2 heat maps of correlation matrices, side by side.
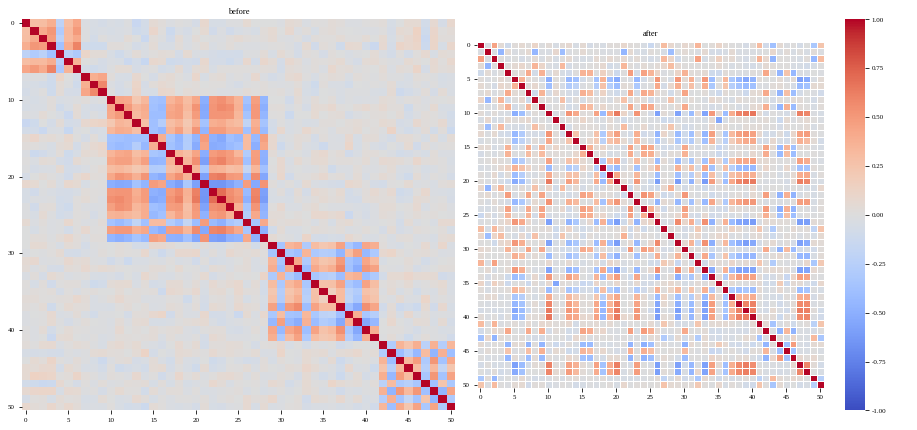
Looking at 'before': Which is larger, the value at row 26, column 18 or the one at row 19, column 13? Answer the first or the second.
the second
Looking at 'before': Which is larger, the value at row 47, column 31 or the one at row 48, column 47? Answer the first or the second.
the first
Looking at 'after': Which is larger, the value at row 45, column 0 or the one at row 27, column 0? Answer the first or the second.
the second
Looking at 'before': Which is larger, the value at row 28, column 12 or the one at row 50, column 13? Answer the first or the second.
the second
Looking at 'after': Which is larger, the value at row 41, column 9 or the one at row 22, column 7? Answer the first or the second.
the second
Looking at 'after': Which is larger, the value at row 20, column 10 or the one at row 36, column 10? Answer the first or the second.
the first
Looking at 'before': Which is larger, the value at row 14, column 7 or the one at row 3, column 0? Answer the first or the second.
the second
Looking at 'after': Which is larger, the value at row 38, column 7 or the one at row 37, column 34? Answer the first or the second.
the second
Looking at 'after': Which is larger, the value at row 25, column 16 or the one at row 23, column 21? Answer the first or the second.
the first
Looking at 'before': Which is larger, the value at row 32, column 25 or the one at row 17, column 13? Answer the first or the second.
the second
